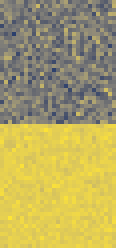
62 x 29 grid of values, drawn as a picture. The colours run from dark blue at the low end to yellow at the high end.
It is made of 2 by 1 panels. Panel 1,1: middling, fine-grained, strong in contrast. Panel 2,1: very high, fine-grained, faint in contrast.
